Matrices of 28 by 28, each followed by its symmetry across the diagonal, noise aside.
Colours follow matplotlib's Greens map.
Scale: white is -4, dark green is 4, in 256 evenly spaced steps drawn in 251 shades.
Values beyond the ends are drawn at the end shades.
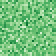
antisymmetric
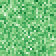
neither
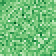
symmetric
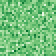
neither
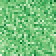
antisymmetric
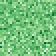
neither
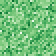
symmetric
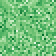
antisymmetric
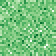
symmetric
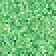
neither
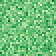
symmetric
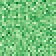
antisymmetric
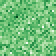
symmetric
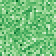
neither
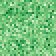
neither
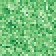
antisymmetric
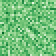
antisymmetric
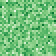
antisymmetric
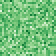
antisymmetric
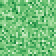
antisymmetric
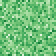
neither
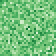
symmetric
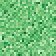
symmetric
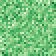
symmetric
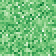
neither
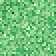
symmetric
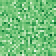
antisymmetric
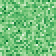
neither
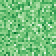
neither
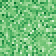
symmetric
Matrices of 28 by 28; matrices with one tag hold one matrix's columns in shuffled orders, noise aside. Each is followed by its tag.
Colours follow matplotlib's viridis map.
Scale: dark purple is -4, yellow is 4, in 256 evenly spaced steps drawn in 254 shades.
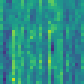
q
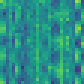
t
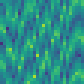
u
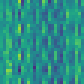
t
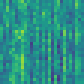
q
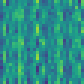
t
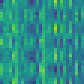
t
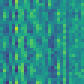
t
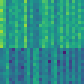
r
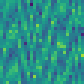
u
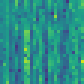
q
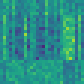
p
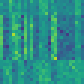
p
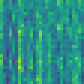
q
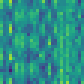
t
